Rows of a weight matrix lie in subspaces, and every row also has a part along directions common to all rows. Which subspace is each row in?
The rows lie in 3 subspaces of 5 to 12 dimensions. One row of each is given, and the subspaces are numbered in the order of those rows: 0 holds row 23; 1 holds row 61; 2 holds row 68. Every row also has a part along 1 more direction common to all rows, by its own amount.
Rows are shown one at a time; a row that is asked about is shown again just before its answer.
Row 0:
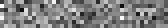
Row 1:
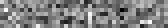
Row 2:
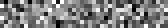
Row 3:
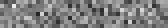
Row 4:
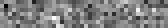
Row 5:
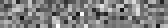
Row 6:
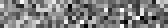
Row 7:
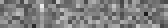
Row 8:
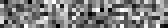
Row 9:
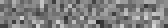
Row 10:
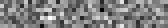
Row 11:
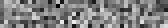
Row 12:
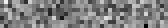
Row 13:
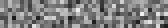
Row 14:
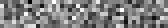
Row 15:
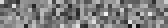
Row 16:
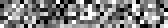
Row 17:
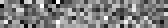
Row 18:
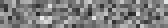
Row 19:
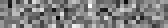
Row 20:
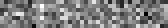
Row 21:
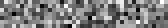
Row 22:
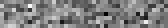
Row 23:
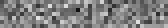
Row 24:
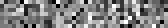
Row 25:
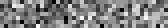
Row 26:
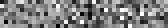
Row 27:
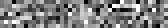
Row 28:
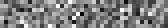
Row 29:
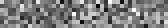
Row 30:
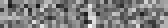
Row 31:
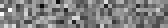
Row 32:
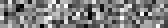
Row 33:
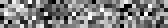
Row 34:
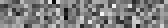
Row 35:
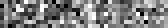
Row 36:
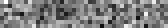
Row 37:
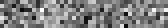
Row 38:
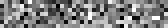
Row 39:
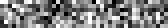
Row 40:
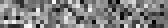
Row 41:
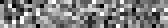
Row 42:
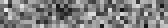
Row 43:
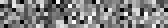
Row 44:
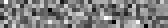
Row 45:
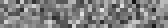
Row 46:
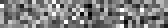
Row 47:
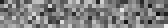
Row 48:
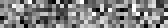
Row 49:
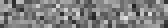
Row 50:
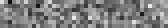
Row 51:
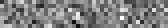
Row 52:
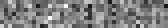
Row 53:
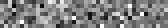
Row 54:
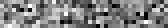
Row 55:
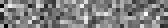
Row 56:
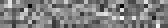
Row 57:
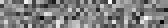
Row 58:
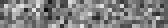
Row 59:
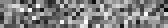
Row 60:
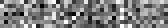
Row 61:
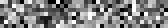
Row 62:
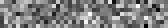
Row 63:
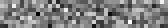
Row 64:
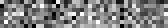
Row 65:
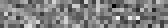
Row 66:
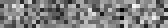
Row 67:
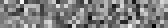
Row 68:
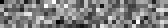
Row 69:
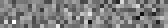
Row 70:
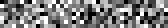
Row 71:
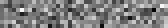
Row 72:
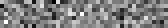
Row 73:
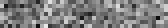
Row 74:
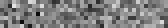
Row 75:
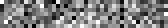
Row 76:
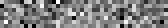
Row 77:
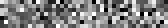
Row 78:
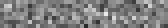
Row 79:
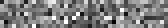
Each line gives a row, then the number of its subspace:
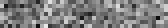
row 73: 0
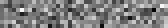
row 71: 0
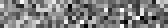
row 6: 1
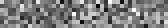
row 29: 1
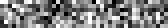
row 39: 1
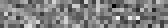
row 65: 1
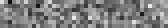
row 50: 0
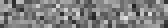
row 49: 0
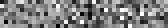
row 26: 1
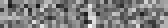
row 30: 0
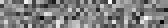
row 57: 2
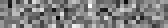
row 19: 0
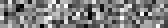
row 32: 0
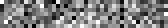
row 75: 2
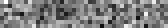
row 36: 2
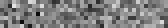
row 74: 1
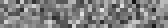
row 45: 2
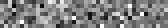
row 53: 1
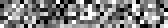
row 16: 1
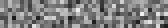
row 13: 0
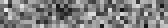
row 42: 2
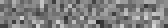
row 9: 1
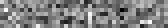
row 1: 0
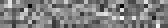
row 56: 0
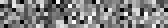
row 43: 1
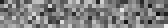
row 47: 0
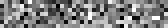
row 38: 1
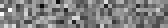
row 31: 0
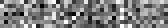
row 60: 2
